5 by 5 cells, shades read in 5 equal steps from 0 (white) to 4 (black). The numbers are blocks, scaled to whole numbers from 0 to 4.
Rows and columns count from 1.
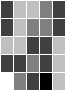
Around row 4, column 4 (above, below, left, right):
3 4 2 1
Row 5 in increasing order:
0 1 2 3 4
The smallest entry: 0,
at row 5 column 1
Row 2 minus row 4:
0 -2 0 -1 2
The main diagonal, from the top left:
3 1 3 3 1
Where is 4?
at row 5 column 4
